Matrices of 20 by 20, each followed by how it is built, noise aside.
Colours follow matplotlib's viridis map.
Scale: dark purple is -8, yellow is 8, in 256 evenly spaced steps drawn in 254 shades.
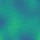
smooth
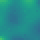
smooth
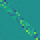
banded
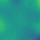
smooth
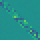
banded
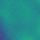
smooth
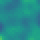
smooth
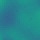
smooth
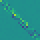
banded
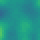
smooth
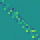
banded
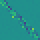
banded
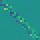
banded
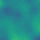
smooth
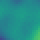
smooth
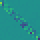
banded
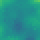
smooth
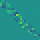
banded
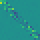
banded
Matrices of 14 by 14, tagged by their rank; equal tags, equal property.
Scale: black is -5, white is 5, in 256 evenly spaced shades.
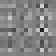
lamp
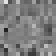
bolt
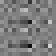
lamp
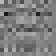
bolt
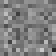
bolt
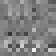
bolt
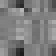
lamp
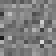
bolt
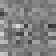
bolt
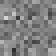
bolt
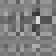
lamp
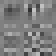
lamp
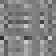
lamp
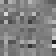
bolt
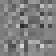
bolt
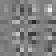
lamp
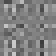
lamp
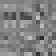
bolt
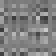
lamp
